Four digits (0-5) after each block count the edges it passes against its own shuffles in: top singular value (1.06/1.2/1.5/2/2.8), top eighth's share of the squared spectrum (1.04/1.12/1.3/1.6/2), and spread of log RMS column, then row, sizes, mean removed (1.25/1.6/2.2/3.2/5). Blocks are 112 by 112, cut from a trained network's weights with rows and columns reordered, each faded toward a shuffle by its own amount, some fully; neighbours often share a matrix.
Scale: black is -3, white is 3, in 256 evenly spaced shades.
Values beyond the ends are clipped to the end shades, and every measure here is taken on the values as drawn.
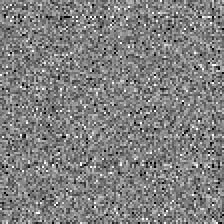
3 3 1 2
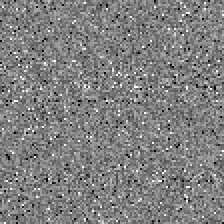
1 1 0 1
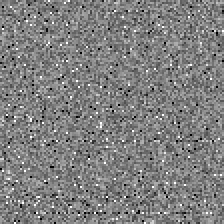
2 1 0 1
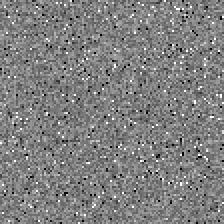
1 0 0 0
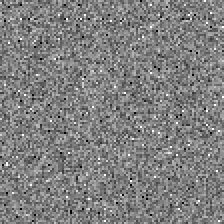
1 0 0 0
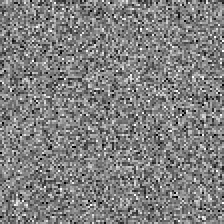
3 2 0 0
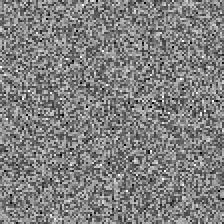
1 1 0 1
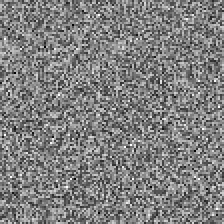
3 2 0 0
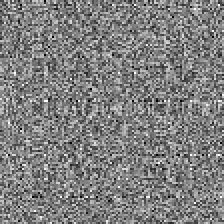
4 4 1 2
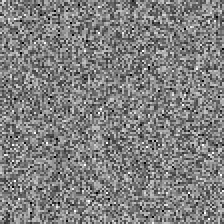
2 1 0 0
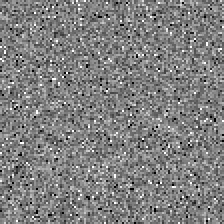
0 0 0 0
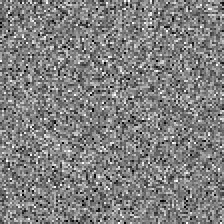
0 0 0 0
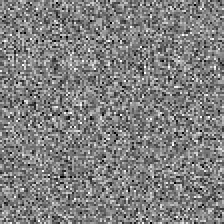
4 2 0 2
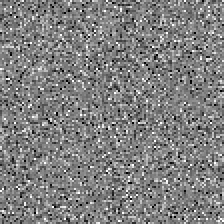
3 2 0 0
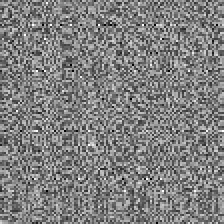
5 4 1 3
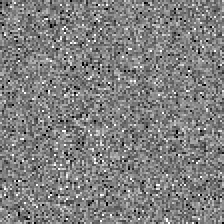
2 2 0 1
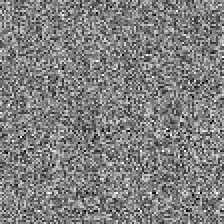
4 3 0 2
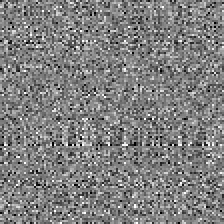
4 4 2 4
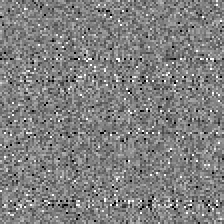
3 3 0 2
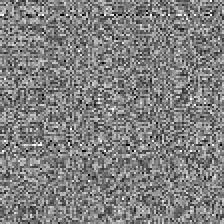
4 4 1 2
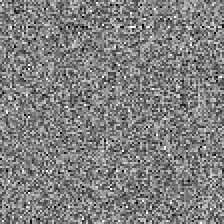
3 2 0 1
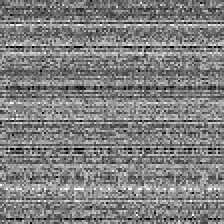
5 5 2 4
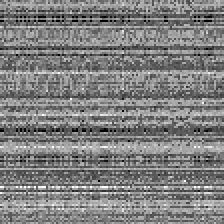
5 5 2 4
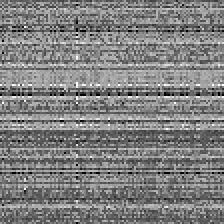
5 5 2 4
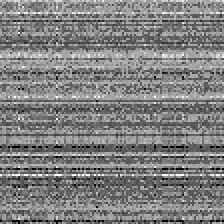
5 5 2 4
